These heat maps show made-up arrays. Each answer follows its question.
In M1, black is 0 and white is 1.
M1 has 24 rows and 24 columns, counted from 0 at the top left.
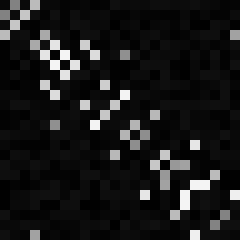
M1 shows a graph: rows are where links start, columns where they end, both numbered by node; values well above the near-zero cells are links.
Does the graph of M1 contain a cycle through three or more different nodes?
yes
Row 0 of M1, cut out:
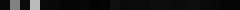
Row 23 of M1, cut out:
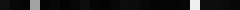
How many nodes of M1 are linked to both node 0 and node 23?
1
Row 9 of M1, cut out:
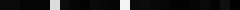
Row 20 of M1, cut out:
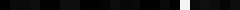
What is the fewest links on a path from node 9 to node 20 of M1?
6
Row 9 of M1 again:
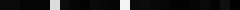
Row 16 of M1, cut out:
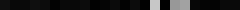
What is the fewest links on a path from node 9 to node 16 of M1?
6
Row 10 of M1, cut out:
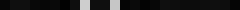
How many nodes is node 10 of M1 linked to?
2
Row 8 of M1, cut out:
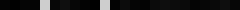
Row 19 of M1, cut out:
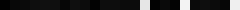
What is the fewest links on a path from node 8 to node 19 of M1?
4
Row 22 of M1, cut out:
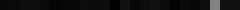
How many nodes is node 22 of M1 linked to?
1
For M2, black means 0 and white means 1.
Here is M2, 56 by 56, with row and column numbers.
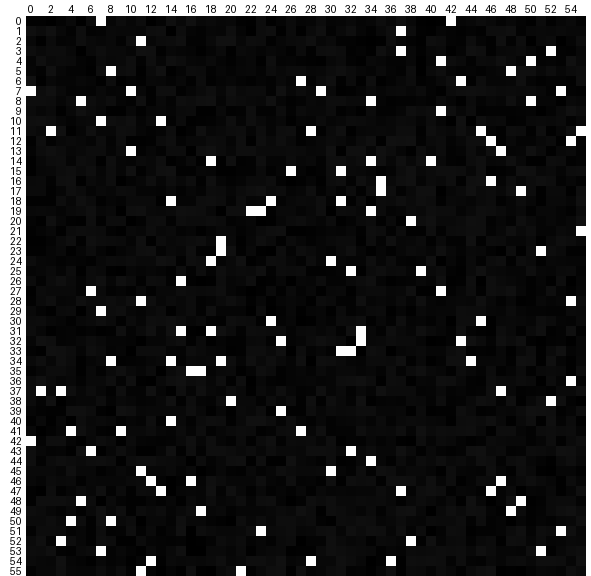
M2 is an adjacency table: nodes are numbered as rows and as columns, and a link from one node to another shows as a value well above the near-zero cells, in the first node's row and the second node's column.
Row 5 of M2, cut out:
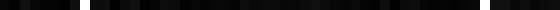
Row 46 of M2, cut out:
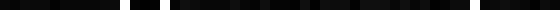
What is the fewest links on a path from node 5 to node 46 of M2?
6
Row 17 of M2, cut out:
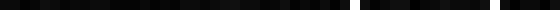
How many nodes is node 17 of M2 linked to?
2
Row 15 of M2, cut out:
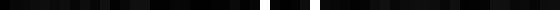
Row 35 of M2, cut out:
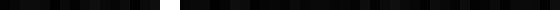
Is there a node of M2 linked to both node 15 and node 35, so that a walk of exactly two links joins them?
no
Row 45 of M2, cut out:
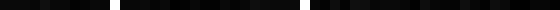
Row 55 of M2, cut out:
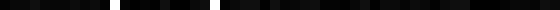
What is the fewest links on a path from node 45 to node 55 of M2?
2
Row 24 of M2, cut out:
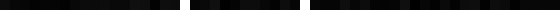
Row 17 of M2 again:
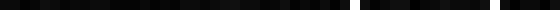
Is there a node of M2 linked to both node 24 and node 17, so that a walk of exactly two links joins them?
no
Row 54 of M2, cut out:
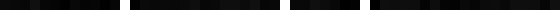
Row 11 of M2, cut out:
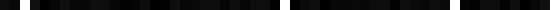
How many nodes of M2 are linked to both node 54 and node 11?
1
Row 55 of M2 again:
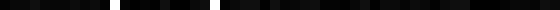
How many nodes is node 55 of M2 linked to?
2
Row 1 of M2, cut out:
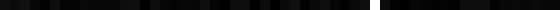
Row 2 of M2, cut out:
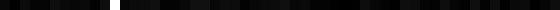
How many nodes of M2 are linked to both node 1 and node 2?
0
